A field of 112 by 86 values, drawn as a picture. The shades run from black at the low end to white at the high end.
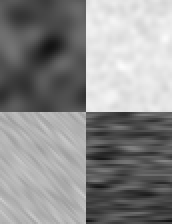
It is made of 2 by 2 panels. Panel 1,1: low, smooth. Panel 1,2: very high, blotchy, faint in contrast. Panel 2,1: high, slanting down to the right, faint in contrast. Panel 2,2: low, streaked across.
